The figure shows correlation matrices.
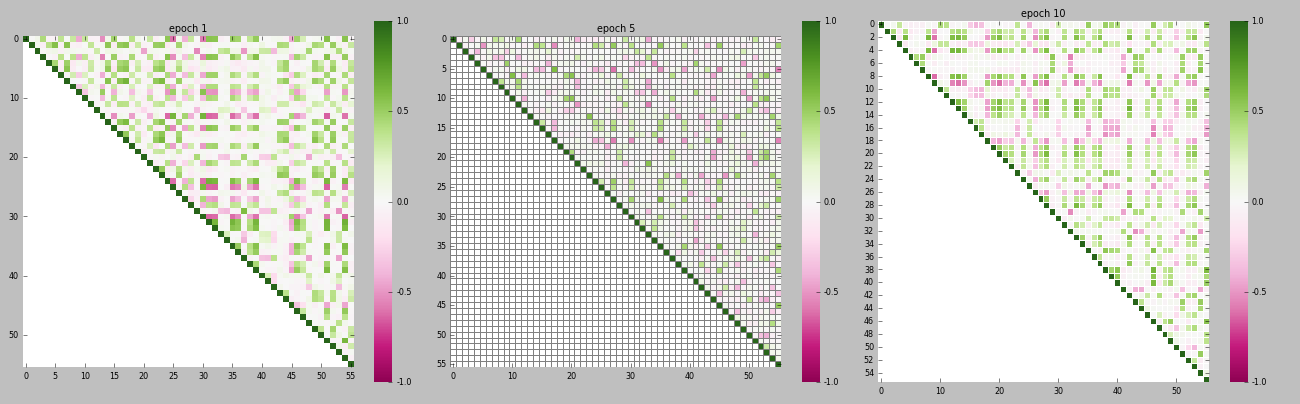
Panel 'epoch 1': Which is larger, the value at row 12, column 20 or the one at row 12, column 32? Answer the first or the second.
the second
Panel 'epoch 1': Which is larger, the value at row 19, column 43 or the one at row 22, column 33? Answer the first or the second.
the first
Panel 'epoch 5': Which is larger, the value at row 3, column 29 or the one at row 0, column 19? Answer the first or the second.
the second
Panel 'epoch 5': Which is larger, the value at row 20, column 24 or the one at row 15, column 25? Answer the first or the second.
the second
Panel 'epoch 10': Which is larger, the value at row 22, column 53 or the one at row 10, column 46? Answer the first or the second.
the second
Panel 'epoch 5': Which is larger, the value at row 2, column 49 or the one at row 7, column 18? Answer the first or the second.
the first
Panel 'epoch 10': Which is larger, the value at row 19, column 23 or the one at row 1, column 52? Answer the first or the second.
the second
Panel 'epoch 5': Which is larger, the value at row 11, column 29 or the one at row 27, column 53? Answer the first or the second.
the first
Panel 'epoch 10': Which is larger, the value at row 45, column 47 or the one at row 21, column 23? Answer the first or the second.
the first
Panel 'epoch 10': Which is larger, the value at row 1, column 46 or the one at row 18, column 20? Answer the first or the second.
the first
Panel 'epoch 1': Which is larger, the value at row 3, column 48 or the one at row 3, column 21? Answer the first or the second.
the second
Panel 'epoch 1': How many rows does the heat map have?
56
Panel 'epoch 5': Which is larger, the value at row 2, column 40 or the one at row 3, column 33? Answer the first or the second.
the second
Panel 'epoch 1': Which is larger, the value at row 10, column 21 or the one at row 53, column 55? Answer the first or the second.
the first
